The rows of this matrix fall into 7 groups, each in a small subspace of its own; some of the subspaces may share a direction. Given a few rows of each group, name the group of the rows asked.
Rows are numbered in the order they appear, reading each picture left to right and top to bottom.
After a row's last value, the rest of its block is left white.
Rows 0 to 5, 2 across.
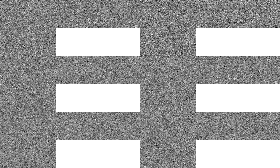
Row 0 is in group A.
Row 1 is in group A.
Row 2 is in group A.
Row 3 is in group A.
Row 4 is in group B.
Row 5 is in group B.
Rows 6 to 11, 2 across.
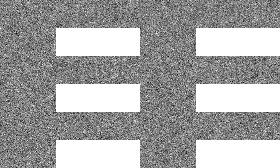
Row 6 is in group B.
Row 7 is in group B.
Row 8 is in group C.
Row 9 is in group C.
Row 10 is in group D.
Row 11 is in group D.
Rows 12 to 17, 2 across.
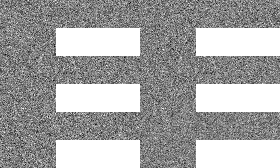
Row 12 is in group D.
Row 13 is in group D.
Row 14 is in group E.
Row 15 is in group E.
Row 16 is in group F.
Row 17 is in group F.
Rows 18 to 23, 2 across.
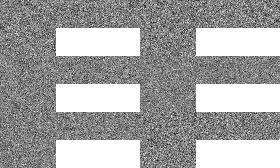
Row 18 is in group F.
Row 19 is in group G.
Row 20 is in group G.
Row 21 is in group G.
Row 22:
E
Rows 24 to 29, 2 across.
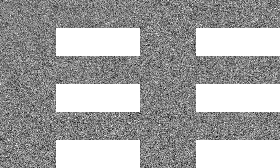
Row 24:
A
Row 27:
F
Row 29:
A
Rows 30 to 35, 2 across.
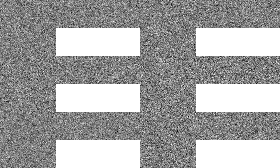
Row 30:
G
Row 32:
F
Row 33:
G
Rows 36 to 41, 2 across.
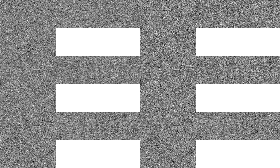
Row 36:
D
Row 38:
F
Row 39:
F
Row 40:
F
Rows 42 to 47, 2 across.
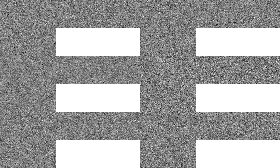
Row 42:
E
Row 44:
D
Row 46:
D
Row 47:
A
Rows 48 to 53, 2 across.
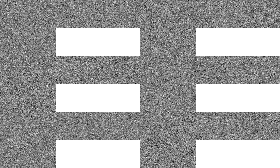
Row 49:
G
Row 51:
C
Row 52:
C
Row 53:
C
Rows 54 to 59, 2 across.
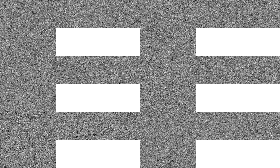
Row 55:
D
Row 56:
C
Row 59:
D
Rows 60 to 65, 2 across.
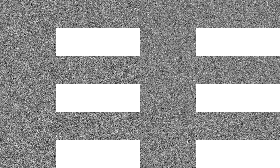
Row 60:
C
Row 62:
G
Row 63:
E
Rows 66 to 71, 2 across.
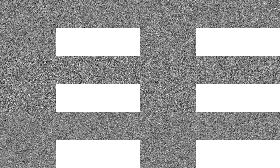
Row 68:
E
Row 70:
D
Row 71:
F
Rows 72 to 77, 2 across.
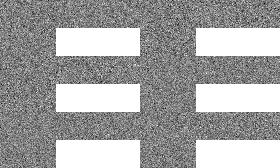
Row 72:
G
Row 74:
D
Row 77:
A
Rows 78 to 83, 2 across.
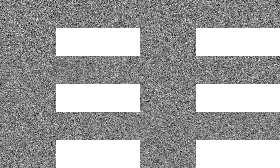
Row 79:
D
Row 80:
F
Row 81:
F
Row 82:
E
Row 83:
B
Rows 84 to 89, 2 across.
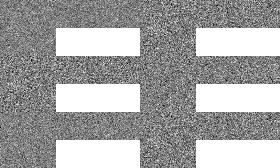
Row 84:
G
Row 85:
C
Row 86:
C
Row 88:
A
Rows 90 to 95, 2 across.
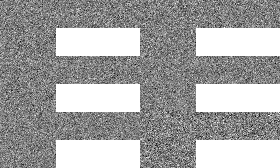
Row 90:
A
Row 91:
E
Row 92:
A
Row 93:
A
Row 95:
F
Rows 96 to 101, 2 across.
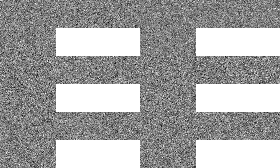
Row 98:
F
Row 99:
C
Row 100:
G
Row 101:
D
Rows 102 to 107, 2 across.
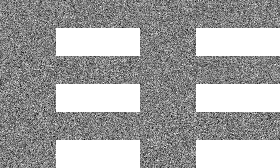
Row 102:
E
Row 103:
B
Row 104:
F
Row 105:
D
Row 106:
E
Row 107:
C
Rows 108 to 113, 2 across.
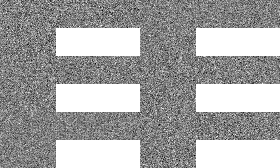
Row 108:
D
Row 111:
E
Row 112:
F
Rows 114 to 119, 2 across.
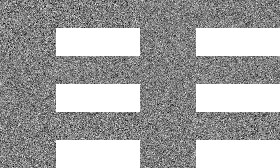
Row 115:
A
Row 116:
A
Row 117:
D
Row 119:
C
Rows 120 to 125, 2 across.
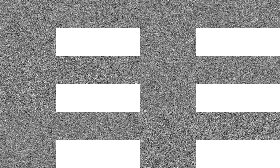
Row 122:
A
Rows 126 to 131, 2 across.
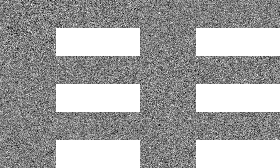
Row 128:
F
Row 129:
D
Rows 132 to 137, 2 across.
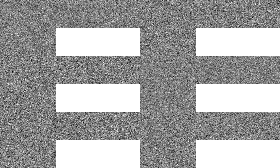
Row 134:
C
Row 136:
C
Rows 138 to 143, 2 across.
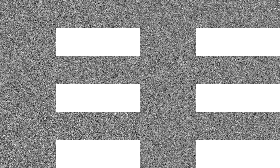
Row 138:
E
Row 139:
D
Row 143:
E
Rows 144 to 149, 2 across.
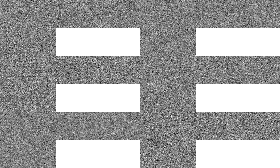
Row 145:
B
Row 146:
B
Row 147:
C
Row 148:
G
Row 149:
C
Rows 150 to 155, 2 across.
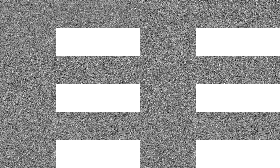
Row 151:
A
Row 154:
C
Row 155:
C
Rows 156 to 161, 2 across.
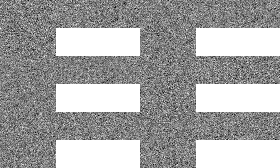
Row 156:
F
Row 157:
G
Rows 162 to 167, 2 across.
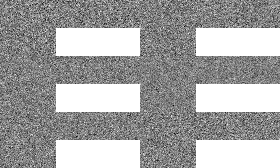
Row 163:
A
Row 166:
A
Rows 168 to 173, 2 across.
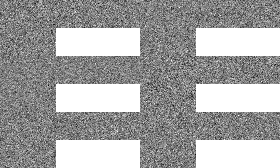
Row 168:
E
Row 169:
A
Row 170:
B
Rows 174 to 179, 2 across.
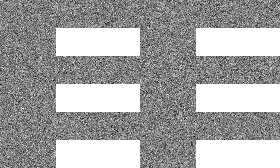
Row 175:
G
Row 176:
E
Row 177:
F
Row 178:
C
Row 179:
E
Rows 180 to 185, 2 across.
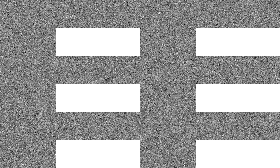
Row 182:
A
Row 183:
E
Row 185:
F
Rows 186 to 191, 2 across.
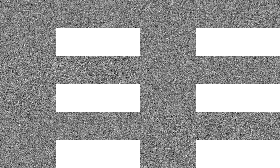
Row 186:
B
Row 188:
C
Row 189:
E
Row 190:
B
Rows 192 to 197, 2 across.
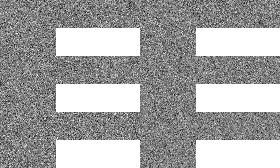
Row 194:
A
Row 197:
E
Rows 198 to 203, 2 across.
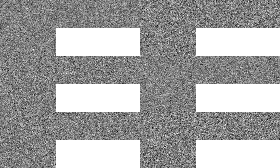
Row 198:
F
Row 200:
E
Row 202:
D
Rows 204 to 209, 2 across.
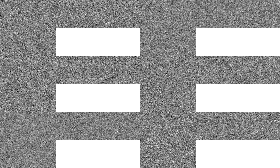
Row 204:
A
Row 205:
F
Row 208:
G
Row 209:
C
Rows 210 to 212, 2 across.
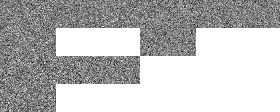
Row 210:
B
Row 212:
E
